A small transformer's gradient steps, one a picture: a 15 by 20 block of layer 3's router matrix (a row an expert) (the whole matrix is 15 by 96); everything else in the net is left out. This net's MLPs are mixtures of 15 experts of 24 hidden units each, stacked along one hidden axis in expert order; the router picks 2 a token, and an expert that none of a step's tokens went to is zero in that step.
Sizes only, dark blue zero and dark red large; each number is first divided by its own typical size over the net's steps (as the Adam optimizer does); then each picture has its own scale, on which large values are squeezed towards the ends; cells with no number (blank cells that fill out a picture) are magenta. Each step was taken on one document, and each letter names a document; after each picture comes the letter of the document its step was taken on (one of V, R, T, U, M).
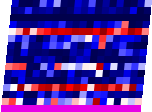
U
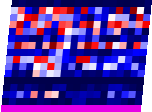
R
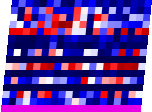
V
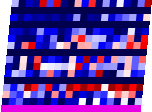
U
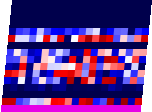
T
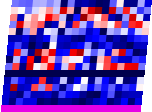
V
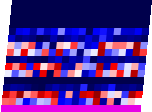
U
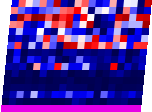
R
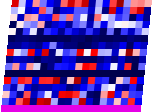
V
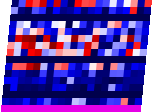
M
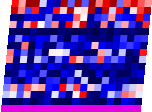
R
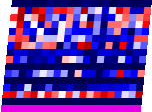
R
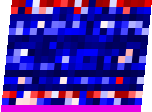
V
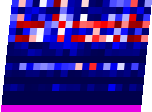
M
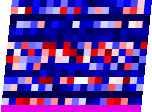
V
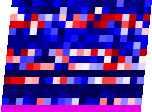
V
